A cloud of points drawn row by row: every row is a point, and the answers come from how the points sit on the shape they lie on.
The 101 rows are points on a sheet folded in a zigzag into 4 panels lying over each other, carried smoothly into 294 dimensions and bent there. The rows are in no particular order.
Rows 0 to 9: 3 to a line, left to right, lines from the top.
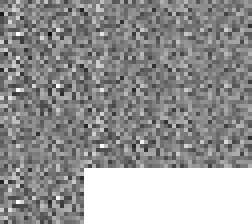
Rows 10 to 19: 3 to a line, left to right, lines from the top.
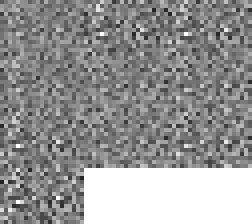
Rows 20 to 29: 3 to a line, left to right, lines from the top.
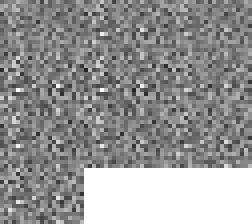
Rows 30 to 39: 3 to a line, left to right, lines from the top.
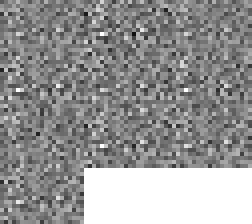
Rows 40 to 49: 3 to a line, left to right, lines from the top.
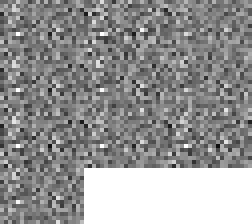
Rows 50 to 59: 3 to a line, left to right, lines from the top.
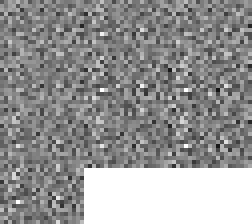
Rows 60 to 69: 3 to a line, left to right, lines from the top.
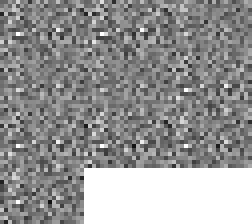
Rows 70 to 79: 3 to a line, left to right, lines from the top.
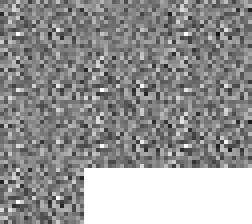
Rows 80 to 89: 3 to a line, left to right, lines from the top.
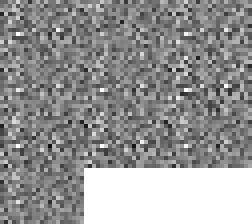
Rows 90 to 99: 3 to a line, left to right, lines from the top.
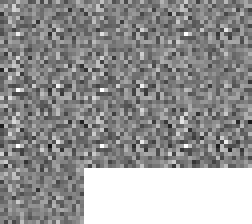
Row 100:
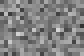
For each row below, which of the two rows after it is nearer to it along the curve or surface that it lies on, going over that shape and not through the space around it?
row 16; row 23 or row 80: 80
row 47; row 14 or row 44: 14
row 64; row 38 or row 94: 38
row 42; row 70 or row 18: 70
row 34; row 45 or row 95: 45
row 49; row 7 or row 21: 7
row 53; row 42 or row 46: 42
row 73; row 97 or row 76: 97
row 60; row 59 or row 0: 59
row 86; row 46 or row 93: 46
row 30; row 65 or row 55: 55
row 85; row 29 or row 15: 29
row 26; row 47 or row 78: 78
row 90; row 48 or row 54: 48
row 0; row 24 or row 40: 40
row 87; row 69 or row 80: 69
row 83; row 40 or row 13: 13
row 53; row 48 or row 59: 48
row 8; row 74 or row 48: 48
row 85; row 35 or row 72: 35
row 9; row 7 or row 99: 7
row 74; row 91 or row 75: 75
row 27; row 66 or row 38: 38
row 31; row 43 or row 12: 43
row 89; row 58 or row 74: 58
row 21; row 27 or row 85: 85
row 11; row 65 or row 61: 61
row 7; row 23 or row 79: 79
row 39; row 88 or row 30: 30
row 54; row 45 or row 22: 45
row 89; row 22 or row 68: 68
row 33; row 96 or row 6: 96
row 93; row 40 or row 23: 23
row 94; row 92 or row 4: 92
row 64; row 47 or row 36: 36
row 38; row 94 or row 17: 17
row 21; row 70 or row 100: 70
